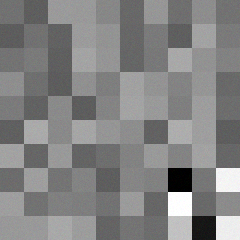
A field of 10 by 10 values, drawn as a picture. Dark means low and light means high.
No regular stripes run through it. Values change most from cell to cell in the bottom right. In the bottom right lies a patch that is rougher than the rest. The top middle is the smoothest part.
